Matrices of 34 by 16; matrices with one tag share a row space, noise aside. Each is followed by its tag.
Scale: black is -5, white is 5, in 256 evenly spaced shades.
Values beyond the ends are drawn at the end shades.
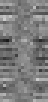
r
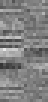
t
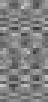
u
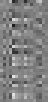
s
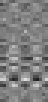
u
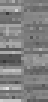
t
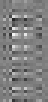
s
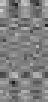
u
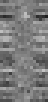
r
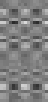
u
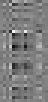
s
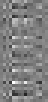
s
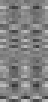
u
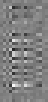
s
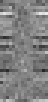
r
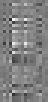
s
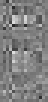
s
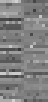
t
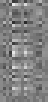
s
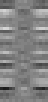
r
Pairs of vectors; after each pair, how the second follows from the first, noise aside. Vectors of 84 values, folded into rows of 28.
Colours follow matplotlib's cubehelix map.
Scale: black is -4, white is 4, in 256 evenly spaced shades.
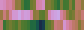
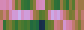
copied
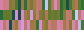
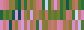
copied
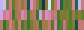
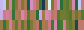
copied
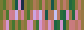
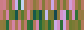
negated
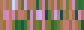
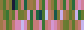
negated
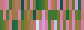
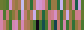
negated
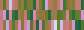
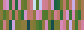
wrapped around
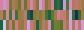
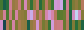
negated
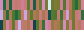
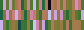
negated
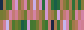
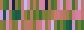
wrapped around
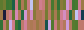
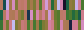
wrapped around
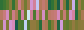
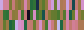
negated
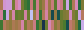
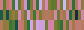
wrapped around
